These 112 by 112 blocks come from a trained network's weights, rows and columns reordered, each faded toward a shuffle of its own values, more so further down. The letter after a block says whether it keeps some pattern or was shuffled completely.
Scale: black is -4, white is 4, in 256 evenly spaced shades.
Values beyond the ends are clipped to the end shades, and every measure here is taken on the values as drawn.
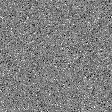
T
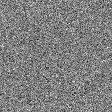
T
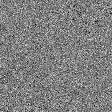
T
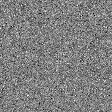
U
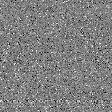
U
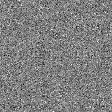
U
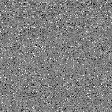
U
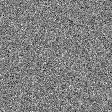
T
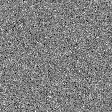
T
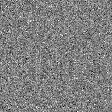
U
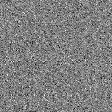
U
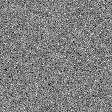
T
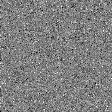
U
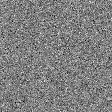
T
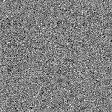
U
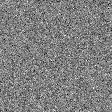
T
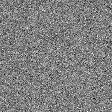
U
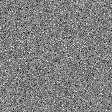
T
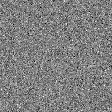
U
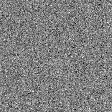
U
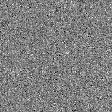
U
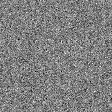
U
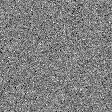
T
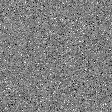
T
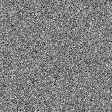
U
